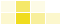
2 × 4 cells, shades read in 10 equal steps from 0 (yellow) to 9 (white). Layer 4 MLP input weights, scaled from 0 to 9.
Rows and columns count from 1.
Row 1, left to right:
8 3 8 9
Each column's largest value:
8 3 8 9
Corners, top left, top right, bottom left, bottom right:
8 9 7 7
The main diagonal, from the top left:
8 0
